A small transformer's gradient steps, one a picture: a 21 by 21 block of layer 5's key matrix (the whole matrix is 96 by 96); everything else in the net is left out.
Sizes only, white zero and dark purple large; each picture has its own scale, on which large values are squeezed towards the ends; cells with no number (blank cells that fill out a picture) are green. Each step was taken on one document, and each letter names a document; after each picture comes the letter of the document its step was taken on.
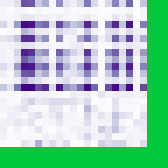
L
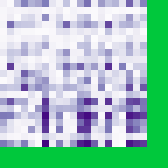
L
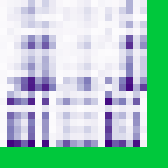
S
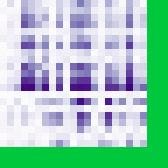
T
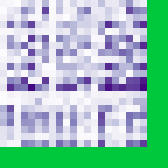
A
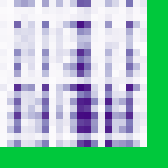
L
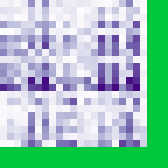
A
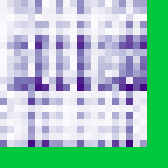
S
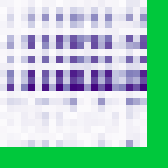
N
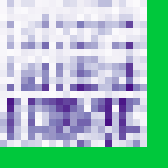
N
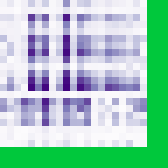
T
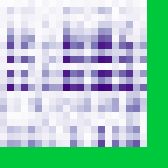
N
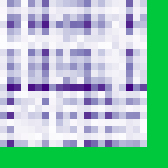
L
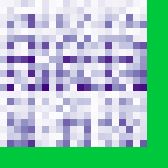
N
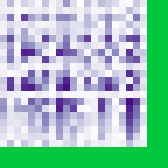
T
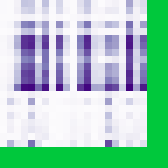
A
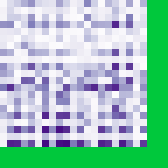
L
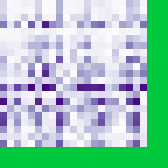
T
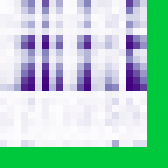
A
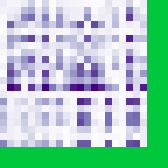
T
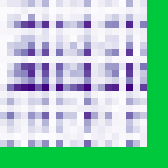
L
